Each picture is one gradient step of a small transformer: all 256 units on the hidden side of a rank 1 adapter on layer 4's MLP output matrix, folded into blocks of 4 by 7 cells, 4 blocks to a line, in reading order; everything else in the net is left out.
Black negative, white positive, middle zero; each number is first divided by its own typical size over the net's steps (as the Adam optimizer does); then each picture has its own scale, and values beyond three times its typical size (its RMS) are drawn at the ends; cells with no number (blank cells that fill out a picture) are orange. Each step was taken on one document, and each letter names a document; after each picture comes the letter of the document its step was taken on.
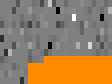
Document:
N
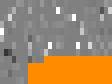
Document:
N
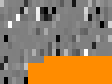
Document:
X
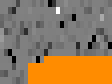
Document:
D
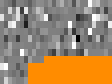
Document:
X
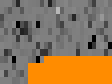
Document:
D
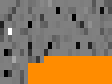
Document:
N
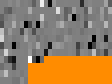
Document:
D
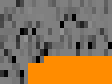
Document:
D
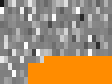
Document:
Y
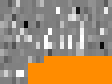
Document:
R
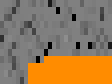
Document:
N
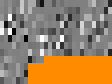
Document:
R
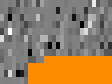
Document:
R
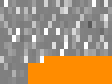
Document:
Y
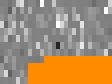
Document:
R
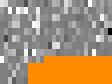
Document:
Y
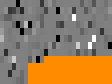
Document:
D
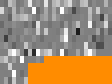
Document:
Y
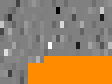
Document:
N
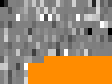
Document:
X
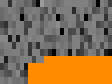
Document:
R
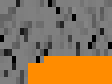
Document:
D
